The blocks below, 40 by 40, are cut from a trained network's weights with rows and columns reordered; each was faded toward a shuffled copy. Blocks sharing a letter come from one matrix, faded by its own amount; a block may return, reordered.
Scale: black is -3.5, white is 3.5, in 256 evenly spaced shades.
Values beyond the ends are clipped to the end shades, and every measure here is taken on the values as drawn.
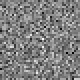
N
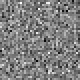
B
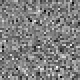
N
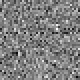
N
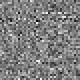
N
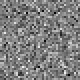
N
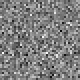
B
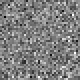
B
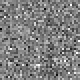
B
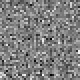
B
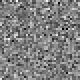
B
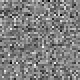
N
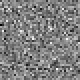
B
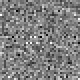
B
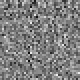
N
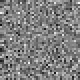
N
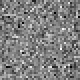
B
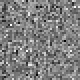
B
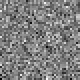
N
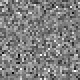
B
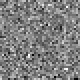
B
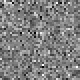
B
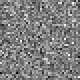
B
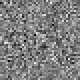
N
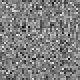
N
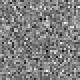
N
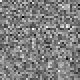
N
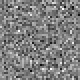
N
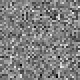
N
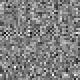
N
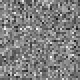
B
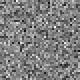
B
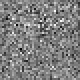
B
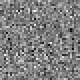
B
